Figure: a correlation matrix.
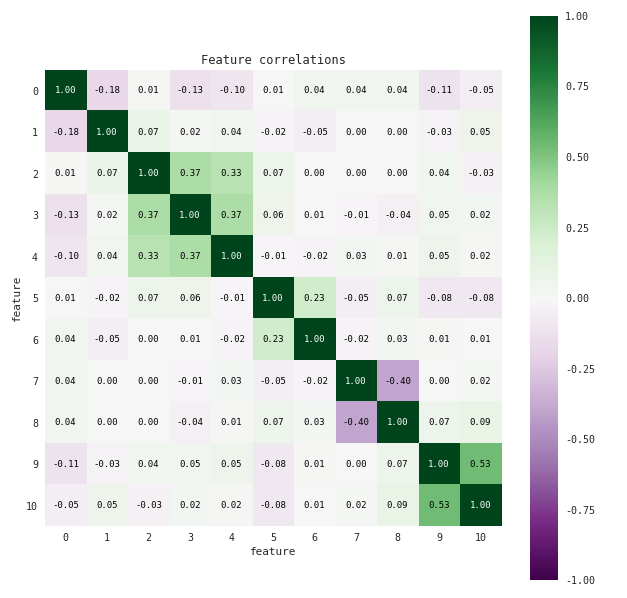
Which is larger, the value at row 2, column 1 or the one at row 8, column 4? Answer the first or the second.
the first
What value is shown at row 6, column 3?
0.01
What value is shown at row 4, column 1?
0.04
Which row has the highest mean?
2
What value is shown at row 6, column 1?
-0.05
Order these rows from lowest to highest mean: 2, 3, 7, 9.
7, 9, 3, 2
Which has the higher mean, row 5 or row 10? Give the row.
10
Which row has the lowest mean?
0
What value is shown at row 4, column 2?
0.33
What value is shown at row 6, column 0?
0.04
